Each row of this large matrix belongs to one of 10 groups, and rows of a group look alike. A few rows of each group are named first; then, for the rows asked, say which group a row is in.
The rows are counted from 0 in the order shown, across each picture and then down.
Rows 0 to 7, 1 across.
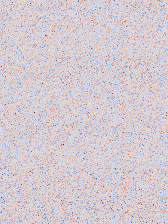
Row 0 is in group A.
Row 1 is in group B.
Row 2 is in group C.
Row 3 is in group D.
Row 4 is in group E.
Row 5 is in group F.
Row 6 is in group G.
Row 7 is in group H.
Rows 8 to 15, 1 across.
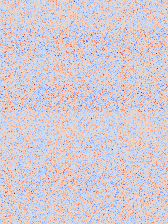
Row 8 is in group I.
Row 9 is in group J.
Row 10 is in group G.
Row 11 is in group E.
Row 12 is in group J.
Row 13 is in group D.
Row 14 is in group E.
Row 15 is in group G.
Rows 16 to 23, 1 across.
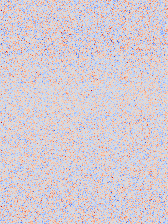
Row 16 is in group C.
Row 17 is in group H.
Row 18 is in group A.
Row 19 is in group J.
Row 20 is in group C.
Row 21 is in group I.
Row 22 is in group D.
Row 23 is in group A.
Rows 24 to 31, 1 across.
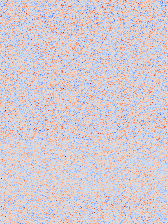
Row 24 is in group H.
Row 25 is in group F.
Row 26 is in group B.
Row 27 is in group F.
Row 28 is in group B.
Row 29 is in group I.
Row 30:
C
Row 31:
C
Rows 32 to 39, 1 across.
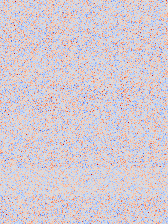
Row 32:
E
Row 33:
E
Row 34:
A
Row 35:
F
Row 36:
B
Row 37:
D
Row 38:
J
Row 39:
B
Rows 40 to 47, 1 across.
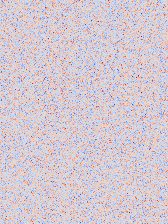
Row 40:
B
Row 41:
E
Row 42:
H
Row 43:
H
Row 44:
I
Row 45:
F
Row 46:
I
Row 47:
I
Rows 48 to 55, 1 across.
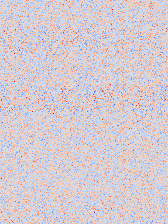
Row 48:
D
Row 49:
E
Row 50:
E
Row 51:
H
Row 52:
I
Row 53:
G
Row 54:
C
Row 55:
H
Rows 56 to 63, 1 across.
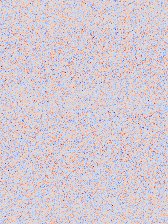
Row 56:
G
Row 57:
G
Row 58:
I
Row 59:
B
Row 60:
A
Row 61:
F
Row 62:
B
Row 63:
D
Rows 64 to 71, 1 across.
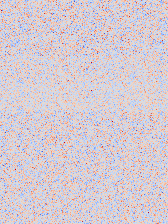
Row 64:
I
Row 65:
F
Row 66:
J
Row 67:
J
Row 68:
D
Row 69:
H
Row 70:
E
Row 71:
B
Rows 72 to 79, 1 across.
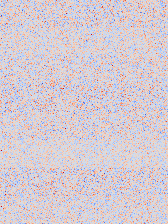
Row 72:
H
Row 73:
J
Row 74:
D
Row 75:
F
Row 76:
I
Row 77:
C
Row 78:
F
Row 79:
C
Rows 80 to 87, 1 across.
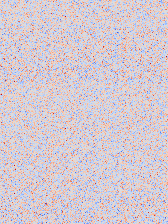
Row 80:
I
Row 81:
G
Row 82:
E
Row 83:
C
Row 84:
I
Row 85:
E
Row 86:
E
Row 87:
B
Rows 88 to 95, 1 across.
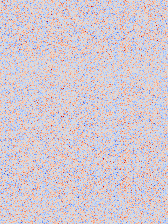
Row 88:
J
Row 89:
G
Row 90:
F
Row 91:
F
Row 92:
F
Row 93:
G
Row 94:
G
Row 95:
A
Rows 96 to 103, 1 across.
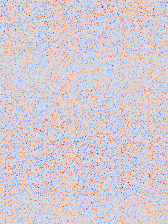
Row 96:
H
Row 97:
E
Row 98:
D
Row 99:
J
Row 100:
B
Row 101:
F
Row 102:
F
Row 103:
J
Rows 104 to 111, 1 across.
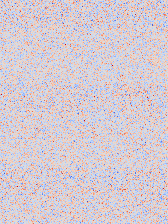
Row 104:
B
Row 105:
I
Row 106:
D
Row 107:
C
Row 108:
A
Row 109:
I
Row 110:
A
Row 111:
I
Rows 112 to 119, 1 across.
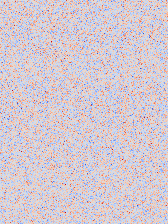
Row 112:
E
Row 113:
F
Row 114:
H
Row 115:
B
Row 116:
G
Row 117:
D
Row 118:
I
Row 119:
I
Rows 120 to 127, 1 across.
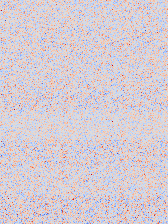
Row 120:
C
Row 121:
I
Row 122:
D
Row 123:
E
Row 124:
D
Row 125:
H
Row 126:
J
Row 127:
B
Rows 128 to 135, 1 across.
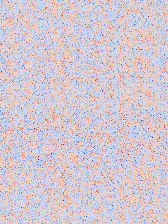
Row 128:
B
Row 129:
H
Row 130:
H
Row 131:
H
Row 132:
B
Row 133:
F
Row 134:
H
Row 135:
D
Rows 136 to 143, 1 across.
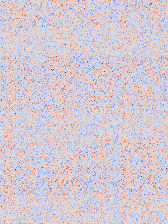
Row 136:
A
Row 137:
I
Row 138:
I
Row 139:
H
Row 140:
E
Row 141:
C
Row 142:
E
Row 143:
C
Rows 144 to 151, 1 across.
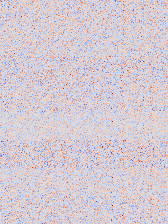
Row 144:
G
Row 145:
E
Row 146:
F
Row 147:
D
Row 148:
D
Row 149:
H
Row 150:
D
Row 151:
D
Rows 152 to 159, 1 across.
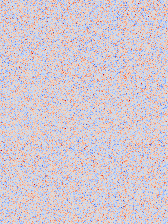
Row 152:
B
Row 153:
E
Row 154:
G
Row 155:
I
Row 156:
I
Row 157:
A
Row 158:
B
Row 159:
G
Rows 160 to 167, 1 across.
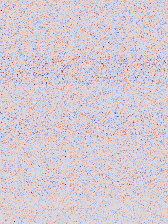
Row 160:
C
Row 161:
G
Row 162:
B
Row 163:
E
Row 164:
G
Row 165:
I
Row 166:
I
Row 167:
E
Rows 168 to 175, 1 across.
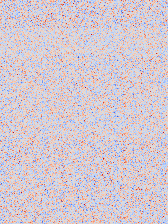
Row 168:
F
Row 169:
J
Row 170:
A
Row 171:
G
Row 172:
A
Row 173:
G
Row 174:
H
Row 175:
A
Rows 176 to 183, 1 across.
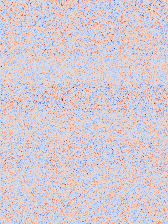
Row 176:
A
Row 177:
H
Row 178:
C
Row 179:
B
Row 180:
I
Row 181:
D
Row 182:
I
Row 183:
B
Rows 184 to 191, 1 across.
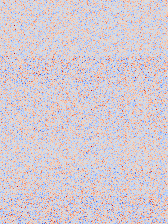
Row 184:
E
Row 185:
E
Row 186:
B
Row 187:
J
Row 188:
B
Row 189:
J
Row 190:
A
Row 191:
D
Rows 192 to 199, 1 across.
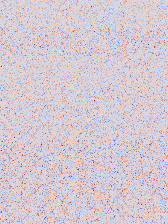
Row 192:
J
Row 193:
B
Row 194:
C
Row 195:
H
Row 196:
E
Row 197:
A
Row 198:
A
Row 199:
H
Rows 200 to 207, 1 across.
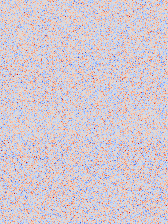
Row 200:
I
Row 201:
B
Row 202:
A
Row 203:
B
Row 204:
H
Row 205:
B
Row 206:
E
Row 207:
I
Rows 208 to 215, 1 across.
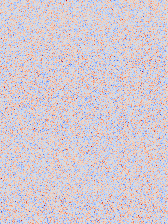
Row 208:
D
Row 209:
C
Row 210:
A
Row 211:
E
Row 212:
B
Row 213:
J
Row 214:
C
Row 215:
H
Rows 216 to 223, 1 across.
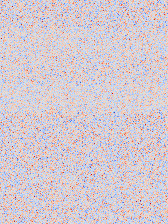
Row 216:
B
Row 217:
C
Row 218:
I
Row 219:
D
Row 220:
A
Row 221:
B
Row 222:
F
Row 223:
E
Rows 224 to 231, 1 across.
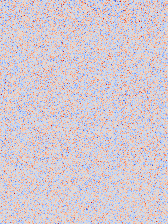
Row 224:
G
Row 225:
B
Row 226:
F
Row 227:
C
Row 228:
F
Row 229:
B
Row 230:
E
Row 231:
J
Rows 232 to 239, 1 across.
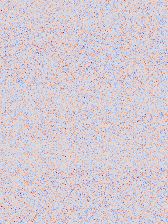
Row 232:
C
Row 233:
F
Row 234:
J
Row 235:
F
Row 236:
I
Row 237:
I
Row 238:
I
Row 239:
E
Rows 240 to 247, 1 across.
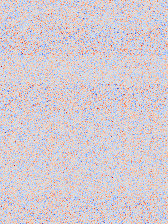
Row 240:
F
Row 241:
A
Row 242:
C
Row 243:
G
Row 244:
D
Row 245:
E
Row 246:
D
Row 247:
C
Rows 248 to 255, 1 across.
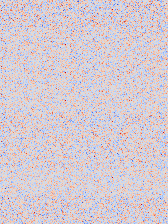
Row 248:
A
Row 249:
I
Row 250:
I
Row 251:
I
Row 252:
A
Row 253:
H
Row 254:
D
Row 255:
B
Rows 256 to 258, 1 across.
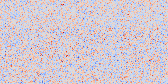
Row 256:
F
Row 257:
F
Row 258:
A
